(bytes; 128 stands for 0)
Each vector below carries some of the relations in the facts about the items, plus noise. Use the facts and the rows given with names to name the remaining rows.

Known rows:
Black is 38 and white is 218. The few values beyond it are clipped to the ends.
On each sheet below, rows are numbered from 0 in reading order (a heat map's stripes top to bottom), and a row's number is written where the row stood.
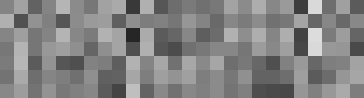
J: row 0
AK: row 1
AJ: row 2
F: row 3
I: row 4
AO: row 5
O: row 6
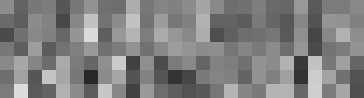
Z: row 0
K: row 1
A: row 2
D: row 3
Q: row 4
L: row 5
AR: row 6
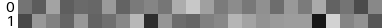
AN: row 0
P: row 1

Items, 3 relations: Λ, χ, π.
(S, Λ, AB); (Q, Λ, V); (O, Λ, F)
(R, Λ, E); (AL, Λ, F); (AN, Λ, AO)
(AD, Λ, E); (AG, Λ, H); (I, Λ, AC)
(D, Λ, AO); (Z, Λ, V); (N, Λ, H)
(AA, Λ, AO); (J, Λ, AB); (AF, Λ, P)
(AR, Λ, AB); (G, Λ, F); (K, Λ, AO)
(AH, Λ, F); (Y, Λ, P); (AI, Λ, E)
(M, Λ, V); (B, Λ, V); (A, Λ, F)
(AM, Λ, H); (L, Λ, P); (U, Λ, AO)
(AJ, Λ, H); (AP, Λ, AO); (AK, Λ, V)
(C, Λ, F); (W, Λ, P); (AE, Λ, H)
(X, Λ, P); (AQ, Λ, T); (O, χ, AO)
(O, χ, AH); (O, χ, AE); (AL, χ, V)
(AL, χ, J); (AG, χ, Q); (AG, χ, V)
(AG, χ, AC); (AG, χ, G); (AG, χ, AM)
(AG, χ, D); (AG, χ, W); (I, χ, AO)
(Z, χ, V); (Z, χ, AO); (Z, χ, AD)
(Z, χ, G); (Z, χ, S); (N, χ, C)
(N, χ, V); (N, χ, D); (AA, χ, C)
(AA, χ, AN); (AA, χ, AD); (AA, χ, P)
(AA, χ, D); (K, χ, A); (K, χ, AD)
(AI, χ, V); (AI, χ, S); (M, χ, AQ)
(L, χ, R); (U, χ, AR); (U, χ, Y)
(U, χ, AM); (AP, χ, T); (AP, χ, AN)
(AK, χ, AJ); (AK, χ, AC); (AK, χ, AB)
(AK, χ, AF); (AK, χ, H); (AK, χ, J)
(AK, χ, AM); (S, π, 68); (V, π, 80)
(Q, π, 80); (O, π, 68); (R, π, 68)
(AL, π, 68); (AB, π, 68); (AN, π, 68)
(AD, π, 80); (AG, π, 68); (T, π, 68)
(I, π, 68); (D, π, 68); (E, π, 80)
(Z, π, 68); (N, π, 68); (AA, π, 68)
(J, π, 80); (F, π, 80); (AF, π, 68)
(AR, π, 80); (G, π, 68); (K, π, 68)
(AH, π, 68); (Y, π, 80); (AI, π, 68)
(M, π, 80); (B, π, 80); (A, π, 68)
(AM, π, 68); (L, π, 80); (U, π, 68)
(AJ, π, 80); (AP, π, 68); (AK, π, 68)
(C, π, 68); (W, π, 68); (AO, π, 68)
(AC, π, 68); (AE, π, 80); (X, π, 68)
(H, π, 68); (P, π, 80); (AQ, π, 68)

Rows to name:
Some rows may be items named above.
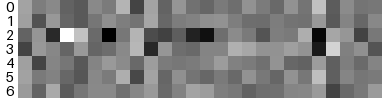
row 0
U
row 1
AG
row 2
M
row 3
P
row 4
AL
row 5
U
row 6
W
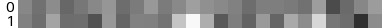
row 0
G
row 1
T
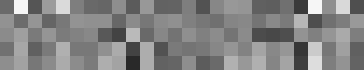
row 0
AE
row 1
AM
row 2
O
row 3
V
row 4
AJ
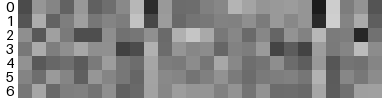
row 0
P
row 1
AD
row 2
AP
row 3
AH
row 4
AI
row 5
X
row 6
AO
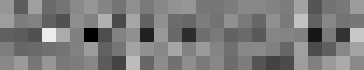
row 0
AC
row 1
U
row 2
AQ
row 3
S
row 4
O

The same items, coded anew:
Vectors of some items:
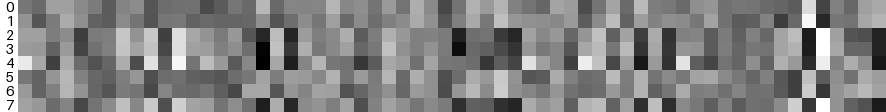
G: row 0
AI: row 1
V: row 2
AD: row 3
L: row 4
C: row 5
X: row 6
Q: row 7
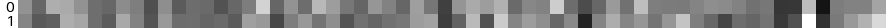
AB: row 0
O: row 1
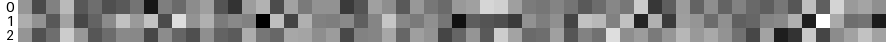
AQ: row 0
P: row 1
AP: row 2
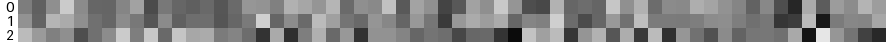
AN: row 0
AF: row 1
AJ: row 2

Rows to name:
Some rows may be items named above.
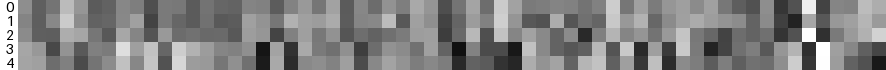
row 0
K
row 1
T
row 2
O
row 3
AE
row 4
Q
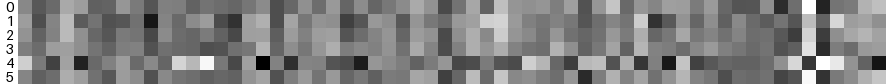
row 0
Z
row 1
AQ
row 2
X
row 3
W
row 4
M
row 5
I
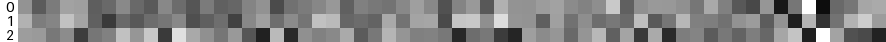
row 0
AG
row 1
R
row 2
V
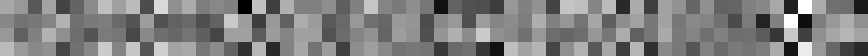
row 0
P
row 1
U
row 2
X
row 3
J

